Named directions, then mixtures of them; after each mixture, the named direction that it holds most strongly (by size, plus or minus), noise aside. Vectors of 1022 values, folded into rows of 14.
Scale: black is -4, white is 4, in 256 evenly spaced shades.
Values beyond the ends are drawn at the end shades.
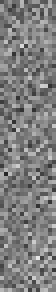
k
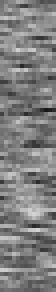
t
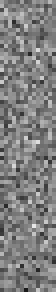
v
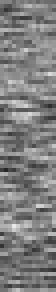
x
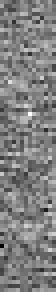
x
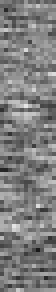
x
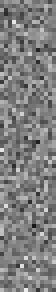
v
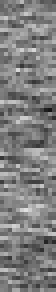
t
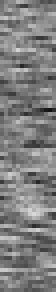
t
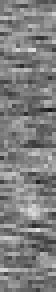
t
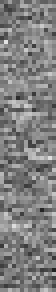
x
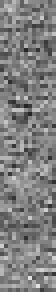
x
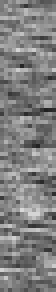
t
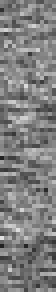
x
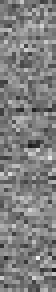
k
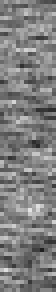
t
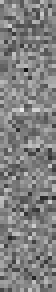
k
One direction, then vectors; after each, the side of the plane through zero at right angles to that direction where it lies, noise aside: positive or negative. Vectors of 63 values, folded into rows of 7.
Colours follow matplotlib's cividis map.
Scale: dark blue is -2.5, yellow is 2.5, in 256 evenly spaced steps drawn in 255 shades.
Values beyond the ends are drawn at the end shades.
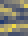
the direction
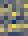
positive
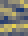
positive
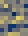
negative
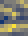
positive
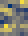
positive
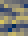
negative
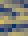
negative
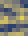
negative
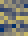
negative
